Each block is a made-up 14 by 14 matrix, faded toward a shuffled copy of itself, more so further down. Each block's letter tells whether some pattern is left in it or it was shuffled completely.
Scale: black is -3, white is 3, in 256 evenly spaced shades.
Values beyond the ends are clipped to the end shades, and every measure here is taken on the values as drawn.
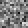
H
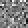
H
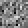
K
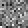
H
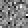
H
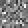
H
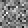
K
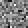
K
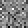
H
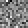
K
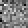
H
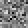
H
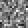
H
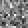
K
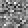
K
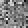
H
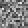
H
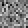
K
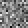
K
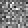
K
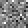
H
